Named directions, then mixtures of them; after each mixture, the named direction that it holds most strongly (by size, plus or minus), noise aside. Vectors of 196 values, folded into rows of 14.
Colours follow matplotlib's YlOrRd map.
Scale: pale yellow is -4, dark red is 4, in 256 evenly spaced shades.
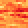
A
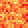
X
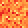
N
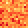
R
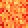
X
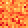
R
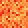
N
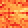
A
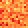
R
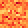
N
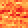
A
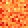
R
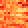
A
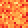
X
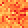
N
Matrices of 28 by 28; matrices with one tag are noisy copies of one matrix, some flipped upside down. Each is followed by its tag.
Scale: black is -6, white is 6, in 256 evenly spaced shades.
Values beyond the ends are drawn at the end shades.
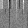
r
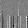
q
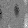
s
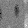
s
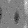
s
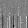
q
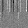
q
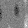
s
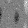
s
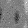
s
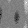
s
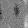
s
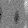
s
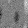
s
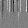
q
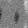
s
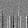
q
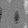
s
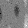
s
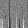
r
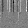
q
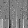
r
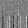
q
